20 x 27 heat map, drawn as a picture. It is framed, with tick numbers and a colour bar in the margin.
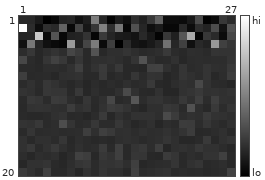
Most values sit low, with a long tail of high ones. The halves do not mirror each other. There is no overall slope. On average the colour sits 20% of the way up the scale. The bottom part is calmer, past a seam about 20% of the way down. The top left is the roughest part. Fine speckle covers the field.
